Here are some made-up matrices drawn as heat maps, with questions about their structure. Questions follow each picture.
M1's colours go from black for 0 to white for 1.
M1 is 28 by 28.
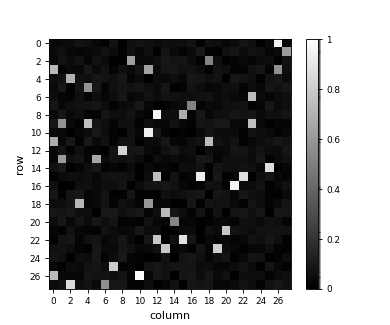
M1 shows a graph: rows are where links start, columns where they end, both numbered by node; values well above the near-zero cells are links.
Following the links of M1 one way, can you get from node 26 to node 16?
no
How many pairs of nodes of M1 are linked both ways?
4
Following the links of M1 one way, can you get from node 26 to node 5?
no
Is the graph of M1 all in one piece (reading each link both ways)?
no
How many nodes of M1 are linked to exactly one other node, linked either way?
1
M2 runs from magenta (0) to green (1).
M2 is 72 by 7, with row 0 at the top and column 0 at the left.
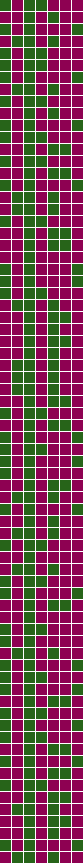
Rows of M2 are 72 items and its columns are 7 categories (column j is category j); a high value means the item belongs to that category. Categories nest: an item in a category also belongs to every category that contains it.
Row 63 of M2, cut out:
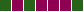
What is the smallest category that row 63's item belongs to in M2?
6
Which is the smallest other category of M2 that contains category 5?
4
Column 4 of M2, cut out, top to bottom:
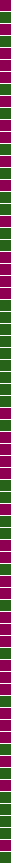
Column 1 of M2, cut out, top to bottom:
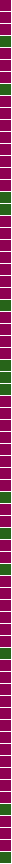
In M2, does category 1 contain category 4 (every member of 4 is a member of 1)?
no
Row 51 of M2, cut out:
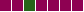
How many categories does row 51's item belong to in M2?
1
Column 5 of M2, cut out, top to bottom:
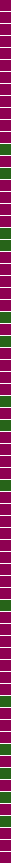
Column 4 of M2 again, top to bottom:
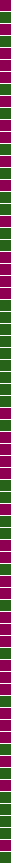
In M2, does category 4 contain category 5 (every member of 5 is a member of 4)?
yes
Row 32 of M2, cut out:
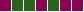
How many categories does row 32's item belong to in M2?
3
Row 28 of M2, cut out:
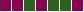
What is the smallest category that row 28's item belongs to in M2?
5
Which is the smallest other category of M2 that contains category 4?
2
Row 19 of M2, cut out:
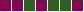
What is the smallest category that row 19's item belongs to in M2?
5
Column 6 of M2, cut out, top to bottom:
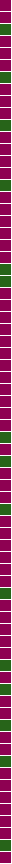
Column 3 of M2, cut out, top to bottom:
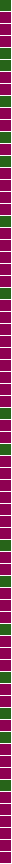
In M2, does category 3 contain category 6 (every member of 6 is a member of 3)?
no
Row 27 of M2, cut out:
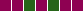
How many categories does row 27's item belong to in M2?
2
